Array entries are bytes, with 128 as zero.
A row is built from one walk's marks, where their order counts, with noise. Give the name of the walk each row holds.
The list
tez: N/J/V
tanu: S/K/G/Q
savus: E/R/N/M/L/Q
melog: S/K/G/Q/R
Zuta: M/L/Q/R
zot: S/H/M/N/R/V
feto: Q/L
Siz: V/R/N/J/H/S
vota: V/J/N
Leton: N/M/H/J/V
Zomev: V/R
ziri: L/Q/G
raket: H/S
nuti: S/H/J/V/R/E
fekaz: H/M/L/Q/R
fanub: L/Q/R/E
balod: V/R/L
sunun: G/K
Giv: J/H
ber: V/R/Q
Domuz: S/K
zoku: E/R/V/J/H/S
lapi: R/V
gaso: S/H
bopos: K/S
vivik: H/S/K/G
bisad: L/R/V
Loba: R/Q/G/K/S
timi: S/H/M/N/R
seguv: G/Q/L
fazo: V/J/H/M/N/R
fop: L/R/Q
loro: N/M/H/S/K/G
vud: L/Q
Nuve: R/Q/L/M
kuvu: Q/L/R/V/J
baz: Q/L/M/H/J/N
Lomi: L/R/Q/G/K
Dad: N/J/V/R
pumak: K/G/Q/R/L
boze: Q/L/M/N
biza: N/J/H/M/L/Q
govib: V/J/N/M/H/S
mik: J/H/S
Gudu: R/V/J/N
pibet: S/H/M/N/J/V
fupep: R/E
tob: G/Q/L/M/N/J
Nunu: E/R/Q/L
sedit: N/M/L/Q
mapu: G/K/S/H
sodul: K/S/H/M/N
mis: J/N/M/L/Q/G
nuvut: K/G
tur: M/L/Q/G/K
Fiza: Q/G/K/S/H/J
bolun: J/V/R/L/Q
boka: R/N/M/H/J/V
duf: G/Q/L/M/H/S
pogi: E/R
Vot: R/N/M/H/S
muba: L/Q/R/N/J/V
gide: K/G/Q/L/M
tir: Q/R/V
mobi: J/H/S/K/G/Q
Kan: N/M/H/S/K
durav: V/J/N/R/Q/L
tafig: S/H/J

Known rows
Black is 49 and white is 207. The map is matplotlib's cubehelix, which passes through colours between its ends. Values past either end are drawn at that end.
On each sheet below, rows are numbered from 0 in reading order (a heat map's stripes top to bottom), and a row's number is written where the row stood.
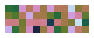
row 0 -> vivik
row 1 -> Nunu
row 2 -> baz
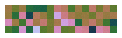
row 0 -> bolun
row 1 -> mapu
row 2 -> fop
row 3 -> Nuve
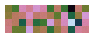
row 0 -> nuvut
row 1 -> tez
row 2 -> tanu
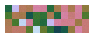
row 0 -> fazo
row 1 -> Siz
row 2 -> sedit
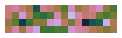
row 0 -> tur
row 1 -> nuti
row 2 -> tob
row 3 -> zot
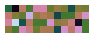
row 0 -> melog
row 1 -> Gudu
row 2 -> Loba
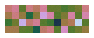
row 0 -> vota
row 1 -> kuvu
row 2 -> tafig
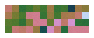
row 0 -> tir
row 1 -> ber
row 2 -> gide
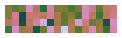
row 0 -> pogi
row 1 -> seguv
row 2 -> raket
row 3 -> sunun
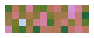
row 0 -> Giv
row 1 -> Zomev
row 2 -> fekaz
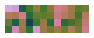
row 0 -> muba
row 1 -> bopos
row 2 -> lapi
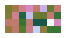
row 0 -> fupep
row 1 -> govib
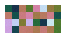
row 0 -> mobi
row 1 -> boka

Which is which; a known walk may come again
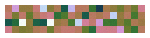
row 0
pibet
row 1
Leton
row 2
fazo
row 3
gide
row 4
gaso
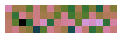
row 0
Lomi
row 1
feto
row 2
ber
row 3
vud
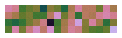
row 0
bisad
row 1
Loba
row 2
timi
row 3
ziri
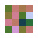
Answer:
fanub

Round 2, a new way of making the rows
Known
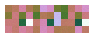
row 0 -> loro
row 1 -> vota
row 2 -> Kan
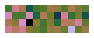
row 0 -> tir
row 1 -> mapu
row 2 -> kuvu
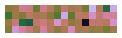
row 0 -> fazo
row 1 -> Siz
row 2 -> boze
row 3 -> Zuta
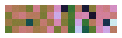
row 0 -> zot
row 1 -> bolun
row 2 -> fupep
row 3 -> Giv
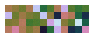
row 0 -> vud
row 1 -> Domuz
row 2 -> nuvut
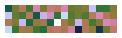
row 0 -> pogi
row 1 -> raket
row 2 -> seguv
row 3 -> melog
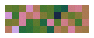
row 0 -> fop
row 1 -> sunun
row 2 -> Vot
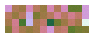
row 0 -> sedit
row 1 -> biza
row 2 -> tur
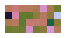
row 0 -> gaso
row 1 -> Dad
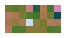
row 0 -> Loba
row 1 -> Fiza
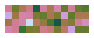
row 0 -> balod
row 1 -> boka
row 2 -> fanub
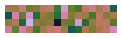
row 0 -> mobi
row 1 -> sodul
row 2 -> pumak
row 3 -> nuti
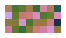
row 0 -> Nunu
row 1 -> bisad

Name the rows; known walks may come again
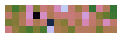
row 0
Lomi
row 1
mik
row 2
fekaz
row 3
zoku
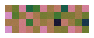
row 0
savus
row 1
baz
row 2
boka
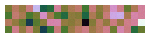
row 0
pibet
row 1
tanu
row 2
sodul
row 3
bolun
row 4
balod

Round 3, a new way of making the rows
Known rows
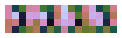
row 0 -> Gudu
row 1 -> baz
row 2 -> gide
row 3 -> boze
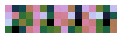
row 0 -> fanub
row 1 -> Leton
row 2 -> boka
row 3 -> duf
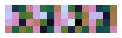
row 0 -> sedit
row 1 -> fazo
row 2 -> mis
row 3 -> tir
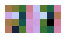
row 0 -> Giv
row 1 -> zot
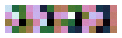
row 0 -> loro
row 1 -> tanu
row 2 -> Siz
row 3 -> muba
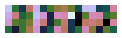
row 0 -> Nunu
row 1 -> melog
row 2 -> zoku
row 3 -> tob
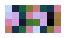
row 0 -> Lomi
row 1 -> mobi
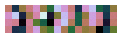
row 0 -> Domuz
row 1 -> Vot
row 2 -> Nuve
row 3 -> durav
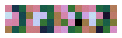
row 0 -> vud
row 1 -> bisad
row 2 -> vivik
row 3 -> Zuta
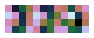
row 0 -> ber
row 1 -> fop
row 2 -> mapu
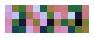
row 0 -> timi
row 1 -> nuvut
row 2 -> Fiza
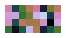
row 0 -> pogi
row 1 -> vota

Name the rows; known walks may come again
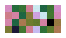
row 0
fupep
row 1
loro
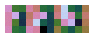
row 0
lapi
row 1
nuti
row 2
ziri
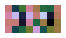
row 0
Gudu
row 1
Fiza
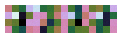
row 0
govib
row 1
pumak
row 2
Leton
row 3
mik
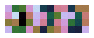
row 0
Loba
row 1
savus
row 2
Zomev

